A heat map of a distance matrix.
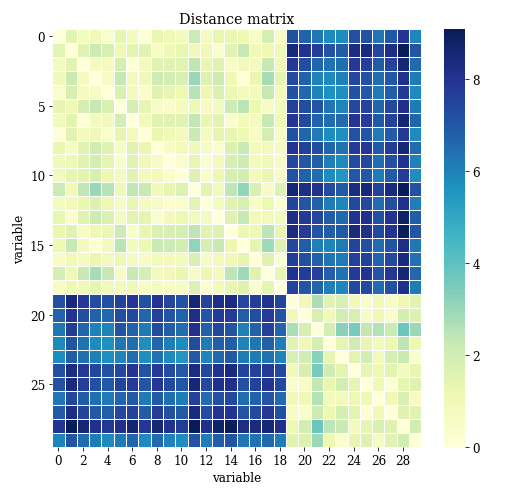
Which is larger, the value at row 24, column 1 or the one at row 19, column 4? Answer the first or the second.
the first
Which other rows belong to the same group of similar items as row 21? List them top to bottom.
19, 20, 22, 23, 24, 25, 26, 27, 28, 29
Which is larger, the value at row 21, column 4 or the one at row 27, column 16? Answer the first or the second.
the second
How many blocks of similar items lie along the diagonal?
2
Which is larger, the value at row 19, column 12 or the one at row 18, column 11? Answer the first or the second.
the first
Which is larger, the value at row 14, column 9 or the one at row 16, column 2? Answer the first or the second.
the first
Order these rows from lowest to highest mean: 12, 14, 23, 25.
12, 14, 23, 25
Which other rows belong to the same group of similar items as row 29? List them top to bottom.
19, 20, 21, 22, 23, 24, 25, 26, 27, 28
